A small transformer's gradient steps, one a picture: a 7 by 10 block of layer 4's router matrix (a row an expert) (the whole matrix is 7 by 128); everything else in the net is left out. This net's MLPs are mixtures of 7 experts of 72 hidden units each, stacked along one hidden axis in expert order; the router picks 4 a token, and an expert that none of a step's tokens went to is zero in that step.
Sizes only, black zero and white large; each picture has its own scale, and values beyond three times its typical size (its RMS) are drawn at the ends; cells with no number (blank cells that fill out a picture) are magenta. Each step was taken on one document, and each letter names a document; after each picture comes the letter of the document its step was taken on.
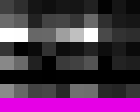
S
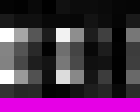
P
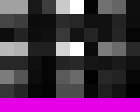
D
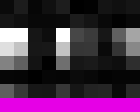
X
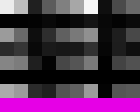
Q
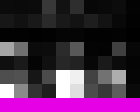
D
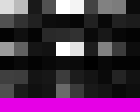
D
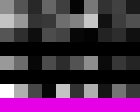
Q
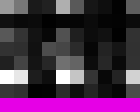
P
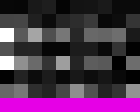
X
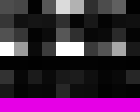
D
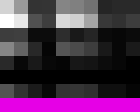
S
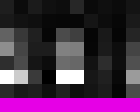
P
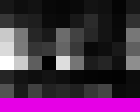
X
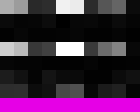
D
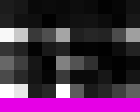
X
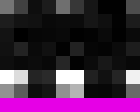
P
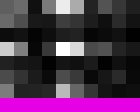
D
